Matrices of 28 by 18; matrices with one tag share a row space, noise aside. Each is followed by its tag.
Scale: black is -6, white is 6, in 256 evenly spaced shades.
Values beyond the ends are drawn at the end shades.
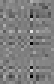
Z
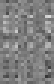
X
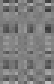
X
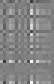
Z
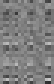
X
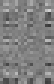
X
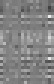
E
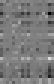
E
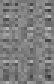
X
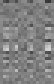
X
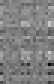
E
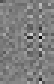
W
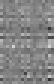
E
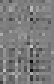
Z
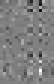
W
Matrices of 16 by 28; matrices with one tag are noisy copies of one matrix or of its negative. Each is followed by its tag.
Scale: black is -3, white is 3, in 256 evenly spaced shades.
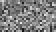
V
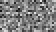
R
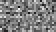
R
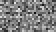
R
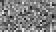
V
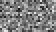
R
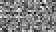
R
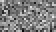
V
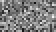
V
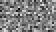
R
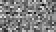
R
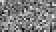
V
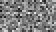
R
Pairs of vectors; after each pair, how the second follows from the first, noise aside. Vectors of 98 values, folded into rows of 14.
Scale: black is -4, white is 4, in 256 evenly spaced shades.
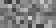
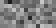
sign-scrambled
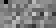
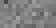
shrunk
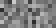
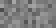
shrunk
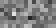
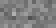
shrunk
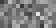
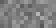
shrunk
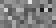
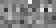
sign-scrambled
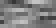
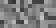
sign-scrambled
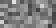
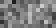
sign-scrambled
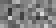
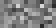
wrapped around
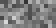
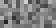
sign-scrambled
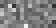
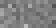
shrunk
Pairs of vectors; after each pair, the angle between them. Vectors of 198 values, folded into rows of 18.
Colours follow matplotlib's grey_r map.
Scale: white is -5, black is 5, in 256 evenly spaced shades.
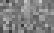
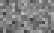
partly aligned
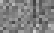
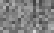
nearly parallel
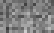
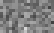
partly aligned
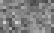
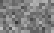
nearly opposite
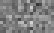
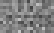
nearly opposite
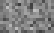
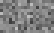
orthogonal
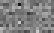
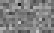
nearly parallel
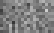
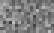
partly opposed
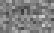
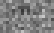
nearly parallel
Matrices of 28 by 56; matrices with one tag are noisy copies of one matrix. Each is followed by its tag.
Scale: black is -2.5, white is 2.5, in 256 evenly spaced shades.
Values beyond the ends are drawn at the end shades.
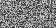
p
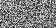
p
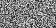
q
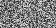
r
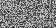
p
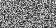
p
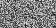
q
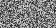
r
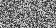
r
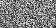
q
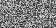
p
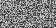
p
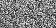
q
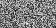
q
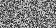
r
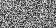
p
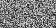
q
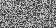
p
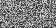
p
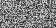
p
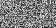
p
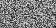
q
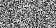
r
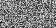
p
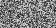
r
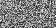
p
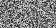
r
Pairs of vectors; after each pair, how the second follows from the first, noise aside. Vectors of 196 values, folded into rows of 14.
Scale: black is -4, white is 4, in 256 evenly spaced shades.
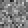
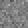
shrunk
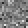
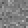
shrunk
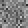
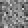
shuffled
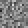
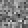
shuffled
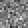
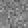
shrunk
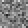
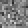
shuffled
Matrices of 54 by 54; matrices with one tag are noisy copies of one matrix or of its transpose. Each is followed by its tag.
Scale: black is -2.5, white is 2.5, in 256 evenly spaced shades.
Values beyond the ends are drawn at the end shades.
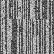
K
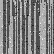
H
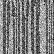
H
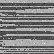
H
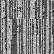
K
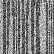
H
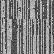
K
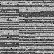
K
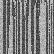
H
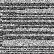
H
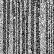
H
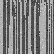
H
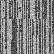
K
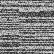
K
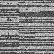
K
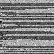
H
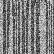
H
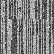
K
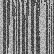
H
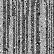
H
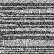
H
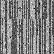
K
